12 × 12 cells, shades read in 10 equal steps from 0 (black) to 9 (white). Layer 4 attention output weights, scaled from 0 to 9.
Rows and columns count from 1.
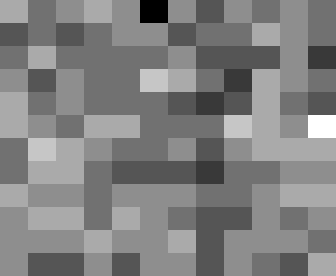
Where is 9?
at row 6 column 12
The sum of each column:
59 58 57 56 54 51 54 38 50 60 58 58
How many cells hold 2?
4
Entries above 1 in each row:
11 12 12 12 12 12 12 12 12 12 12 12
